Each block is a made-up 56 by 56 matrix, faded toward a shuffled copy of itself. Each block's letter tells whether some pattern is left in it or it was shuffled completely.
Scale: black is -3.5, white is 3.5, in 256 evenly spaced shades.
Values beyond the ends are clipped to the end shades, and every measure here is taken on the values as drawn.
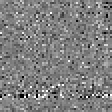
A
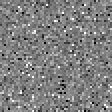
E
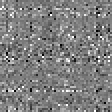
A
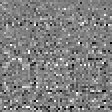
A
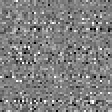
A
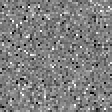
E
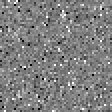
E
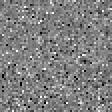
E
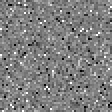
E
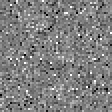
E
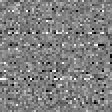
A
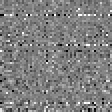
A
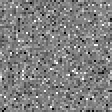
E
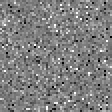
E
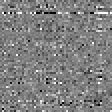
A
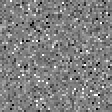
E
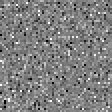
E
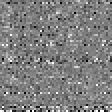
A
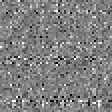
A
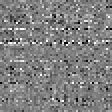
A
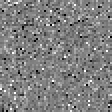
E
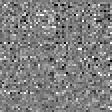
A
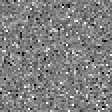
E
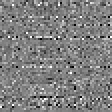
A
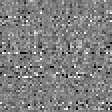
A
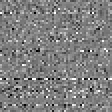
A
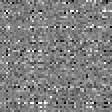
A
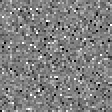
E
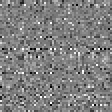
A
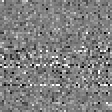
A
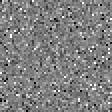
E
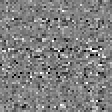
A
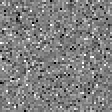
E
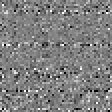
A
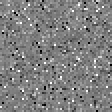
E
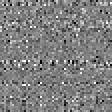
A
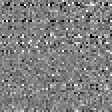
A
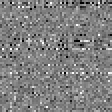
A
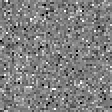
E
